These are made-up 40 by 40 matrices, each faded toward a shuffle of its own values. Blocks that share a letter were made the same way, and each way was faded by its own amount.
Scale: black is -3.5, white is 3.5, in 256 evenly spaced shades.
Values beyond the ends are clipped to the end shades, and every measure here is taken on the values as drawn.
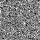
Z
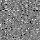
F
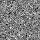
Z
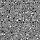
F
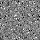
F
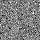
Z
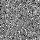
Z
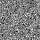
Z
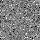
F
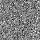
Z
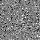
F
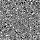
F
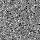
Z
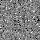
F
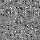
F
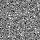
Z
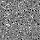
F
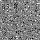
F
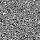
F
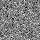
Z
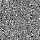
F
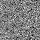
Z
